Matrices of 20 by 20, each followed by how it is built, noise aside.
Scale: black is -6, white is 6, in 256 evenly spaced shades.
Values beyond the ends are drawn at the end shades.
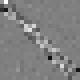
banded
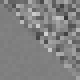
upper triangular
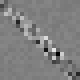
banded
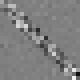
banded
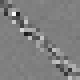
banded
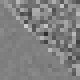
upper triangular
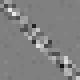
banded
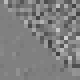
upper triangular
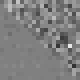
upper triangular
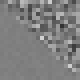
upper triangular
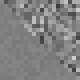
upper triangular
